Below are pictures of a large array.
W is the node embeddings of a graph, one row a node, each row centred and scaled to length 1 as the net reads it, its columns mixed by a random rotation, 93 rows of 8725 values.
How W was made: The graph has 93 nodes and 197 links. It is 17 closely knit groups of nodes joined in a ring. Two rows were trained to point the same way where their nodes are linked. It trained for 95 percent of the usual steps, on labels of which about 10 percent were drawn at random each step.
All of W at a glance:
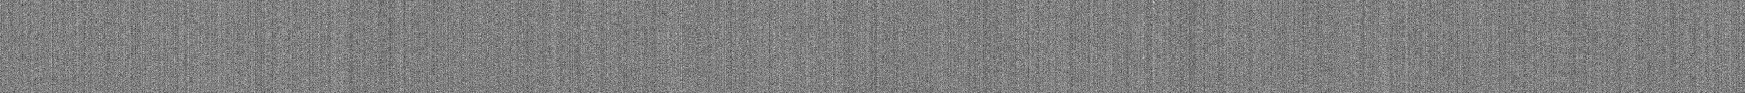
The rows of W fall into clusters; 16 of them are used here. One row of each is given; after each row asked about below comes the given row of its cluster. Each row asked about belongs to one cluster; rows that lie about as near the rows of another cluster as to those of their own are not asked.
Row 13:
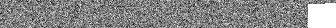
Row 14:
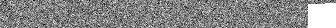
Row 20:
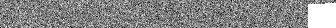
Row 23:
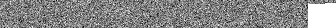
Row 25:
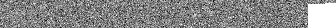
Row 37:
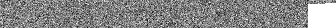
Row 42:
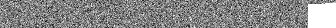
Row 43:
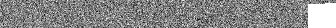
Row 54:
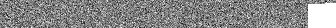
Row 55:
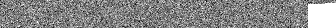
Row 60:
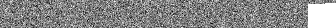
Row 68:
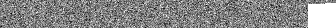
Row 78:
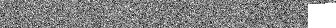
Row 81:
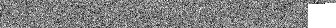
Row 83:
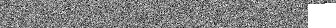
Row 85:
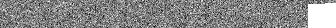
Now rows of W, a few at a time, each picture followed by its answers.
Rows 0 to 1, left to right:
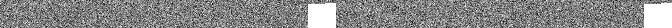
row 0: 14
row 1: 68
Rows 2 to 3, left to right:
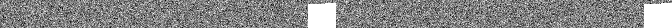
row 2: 68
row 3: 60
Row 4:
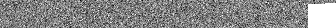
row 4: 23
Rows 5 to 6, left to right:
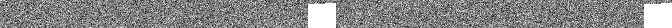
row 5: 54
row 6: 20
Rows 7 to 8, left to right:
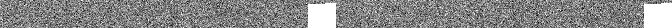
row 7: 37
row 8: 68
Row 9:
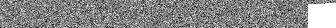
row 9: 83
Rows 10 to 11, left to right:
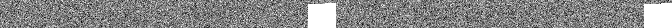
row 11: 60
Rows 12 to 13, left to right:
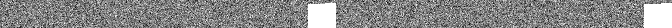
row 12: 55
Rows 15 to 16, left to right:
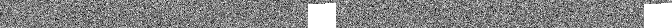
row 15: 81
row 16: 60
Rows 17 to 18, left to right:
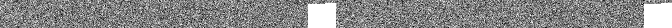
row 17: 25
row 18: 37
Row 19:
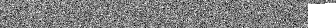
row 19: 68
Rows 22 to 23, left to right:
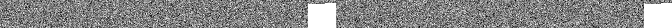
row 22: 23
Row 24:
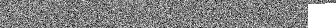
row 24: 14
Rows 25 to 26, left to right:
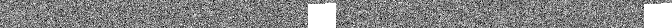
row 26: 85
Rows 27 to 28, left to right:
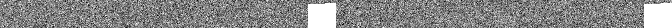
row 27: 83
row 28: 85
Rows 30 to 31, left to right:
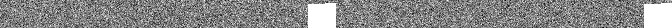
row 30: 43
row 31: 85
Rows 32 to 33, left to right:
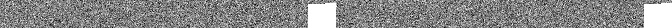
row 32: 42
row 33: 37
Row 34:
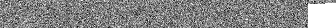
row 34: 37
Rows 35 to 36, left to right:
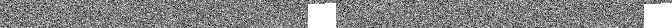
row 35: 54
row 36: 14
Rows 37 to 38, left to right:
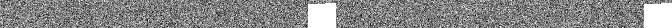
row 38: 78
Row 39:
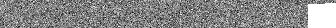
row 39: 25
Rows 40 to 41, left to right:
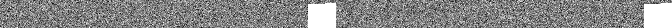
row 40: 14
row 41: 13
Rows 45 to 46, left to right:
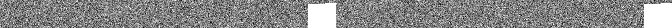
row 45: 78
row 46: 14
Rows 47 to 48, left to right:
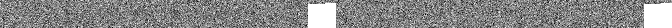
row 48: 85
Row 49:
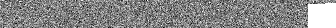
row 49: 37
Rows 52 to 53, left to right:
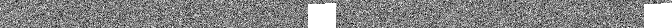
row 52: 25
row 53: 85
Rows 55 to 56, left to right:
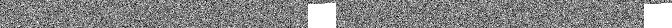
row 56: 23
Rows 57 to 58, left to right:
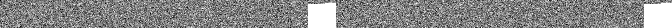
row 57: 55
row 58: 54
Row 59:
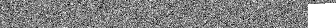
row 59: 83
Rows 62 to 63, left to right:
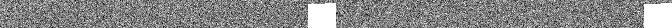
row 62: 14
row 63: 13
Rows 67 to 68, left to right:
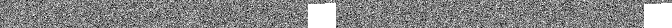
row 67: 20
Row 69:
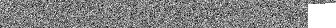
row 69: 60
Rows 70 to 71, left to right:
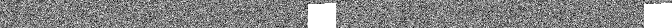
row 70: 13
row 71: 37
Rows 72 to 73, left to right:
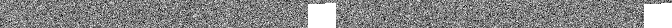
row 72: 25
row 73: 60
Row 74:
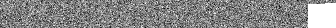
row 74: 68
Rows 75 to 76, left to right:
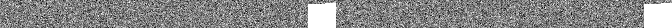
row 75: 42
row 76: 85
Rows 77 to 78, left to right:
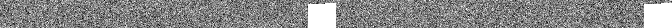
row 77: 81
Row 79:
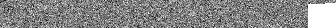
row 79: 20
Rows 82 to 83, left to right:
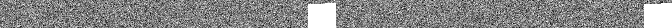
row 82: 55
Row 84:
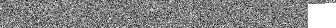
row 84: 20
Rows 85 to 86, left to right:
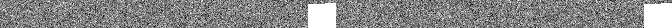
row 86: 43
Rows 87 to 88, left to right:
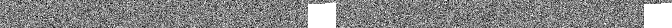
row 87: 42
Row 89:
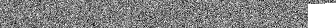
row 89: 60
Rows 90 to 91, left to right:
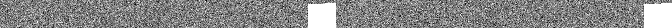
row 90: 55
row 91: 81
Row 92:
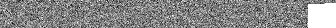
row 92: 13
